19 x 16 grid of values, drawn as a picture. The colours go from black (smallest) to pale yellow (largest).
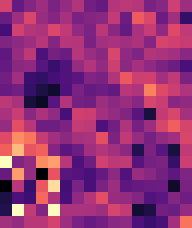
There is no overall slope. Values change most from cell to cell in the bottom left. An odd patch, rougher than its surroundings, sits in the bottom left. The bottom left is the ninth with the highest average.
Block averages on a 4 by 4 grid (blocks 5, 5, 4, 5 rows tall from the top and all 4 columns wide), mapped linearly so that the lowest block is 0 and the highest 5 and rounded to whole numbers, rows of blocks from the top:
2 2 2 2 | 0 0 2 2 | 5 2 2 2 | 1 2 1 0
